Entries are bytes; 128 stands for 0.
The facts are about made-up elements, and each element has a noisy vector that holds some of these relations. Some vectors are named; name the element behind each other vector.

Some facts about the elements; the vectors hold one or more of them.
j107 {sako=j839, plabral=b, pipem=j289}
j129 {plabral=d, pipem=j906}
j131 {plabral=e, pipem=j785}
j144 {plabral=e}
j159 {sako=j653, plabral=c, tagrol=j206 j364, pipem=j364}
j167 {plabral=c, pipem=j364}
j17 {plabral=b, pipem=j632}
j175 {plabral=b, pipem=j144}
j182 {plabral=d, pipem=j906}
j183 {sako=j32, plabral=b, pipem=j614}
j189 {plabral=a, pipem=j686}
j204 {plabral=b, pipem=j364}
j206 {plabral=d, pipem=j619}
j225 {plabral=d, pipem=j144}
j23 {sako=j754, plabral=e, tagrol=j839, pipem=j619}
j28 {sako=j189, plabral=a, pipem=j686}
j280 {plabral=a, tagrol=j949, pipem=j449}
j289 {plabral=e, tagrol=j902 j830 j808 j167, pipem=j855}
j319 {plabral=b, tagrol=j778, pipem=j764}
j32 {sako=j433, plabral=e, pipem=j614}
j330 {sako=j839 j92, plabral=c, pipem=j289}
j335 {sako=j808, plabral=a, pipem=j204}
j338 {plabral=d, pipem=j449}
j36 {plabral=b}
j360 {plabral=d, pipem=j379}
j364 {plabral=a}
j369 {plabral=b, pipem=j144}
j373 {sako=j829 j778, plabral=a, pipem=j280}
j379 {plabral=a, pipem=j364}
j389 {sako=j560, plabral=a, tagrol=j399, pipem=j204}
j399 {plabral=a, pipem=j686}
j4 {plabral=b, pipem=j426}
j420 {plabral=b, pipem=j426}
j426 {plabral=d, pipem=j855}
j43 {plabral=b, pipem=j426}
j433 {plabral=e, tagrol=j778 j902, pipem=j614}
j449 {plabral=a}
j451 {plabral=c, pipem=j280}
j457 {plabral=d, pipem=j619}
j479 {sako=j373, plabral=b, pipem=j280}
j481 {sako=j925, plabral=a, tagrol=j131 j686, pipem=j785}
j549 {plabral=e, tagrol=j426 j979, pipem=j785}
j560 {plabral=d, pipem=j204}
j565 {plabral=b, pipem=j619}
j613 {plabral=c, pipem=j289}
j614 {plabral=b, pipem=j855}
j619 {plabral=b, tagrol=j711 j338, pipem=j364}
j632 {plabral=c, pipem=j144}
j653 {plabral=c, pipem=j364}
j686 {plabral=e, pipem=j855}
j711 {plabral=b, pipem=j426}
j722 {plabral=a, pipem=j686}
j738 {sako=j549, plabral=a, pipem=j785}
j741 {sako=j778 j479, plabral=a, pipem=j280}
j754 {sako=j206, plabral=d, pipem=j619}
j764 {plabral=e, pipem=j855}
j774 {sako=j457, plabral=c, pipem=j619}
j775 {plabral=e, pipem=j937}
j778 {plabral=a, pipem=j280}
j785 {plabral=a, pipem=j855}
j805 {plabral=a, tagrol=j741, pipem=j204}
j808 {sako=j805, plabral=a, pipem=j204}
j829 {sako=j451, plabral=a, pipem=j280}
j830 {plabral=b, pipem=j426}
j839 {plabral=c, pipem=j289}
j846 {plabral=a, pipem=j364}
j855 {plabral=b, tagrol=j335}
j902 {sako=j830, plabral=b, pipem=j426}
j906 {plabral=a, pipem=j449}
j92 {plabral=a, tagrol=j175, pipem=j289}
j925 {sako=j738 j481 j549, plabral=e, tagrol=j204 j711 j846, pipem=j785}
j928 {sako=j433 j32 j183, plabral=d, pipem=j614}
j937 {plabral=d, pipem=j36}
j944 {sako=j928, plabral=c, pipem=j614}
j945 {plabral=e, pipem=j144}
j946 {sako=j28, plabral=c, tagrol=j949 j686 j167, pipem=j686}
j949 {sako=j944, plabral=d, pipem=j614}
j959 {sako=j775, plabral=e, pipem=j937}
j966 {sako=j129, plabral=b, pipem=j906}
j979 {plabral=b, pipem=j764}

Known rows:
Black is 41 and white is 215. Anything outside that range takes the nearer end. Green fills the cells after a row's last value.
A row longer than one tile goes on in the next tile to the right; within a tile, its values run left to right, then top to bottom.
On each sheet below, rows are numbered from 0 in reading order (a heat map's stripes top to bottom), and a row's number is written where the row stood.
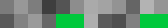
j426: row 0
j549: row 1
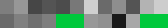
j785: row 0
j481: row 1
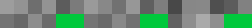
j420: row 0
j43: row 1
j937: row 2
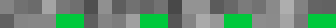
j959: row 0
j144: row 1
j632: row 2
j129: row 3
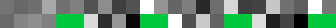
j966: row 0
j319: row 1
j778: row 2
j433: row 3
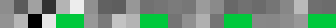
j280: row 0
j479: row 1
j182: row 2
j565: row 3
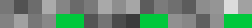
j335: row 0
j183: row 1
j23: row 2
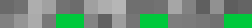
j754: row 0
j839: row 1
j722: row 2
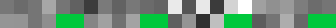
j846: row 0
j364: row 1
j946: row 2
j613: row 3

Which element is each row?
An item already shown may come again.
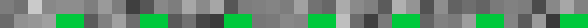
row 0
j167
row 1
j426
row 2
j183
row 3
j945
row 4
j92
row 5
j144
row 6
j902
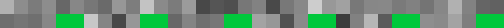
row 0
j131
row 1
j805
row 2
j785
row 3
j389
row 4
j330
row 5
j129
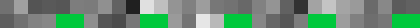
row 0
j764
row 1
j289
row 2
j451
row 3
j855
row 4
j189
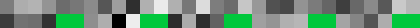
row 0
j944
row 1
j280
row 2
j949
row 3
j373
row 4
j619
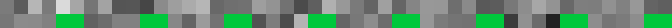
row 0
j159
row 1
j614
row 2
j839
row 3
j686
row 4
j107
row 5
j189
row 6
j928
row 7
j775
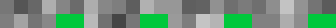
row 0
j335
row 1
j92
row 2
j479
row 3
j653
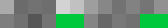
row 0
j925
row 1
j711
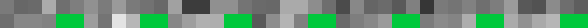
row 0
j966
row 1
j451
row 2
j741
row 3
j774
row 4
j36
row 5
j204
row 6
j829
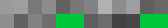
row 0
j830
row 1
j32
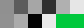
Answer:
j280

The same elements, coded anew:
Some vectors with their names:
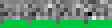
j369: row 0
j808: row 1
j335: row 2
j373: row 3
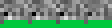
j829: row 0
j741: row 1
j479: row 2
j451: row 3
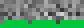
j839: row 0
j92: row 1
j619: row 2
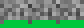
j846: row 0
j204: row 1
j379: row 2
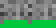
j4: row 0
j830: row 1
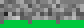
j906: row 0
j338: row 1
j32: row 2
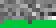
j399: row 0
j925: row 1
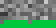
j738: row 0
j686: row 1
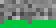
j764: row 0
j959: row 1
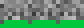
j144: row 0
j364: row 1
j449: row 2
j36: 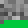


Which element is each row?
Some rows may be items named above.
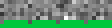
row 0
j107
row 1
j144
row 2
j280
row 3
j764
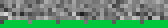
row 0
j619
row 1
j949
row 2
j549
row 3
j613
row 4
j481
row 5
j632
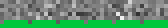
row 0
j131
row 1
j805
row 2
j855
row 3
j613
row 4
j946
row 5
j565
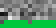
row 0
j778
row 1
j966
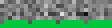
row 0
j785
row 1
j159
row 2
j289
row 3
j902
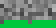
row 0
j204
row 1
j928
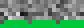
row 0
j433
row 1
j928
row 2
j481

